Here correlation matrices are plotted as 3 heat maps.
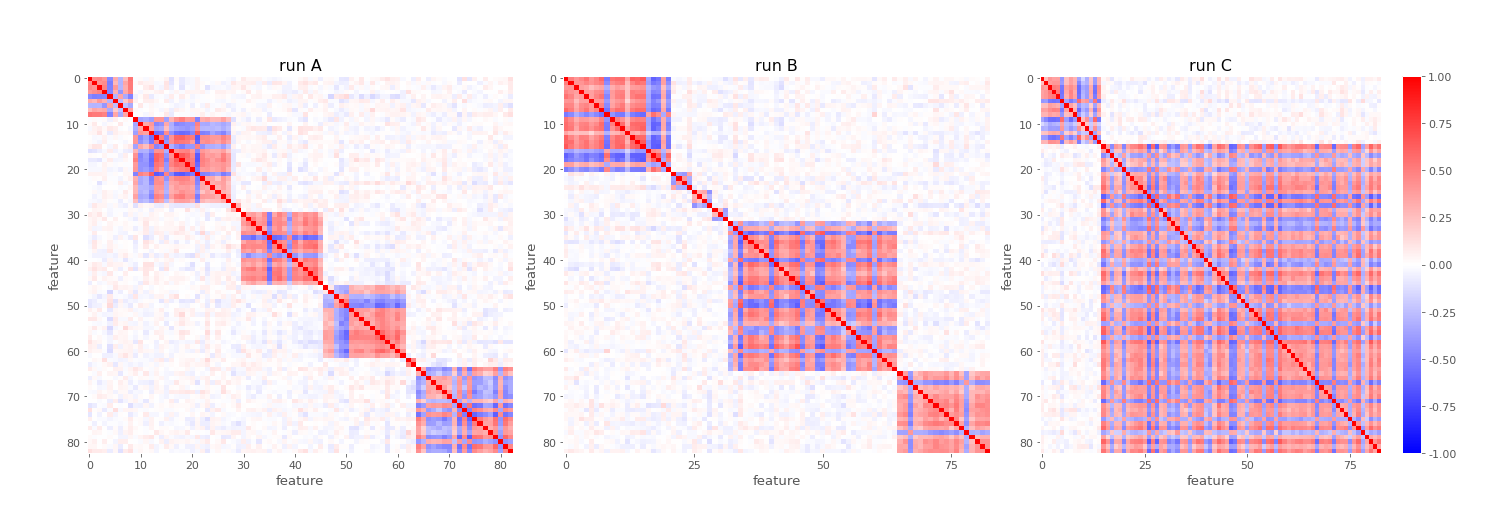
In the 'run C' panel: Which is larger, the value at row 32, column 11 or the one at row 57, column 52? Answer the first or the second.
the first
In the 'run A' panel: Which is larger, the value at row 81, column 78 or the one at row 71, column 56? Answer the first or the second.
the first
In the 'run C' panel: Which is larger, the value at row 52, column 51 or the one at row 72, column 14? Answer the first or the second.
the first
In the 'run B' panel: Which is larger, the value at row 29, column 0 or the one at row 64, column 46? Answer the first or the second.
the first
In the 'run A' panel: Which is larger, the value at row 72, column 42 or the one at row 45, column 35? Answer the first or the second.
the first
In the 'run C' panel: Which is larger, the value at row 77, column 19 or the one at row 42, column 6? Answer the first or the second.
the first
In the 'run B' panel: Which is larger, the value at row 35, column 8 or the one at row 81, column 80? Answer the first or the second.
the second
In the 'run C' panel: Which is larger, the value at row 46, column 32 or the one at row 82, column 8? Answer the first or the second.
the first
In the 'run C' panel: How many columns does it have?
83
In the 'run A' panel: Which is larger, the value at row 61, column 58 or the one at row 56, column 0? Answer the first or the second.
the first
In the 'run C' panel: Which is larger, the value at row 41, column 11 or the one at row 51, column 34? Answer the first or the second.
the second
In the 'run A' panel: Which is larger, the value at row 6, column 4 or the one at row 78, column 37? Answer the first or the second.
the first
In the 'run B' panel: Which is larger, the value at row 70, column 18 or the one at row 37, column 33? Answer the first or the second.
the second
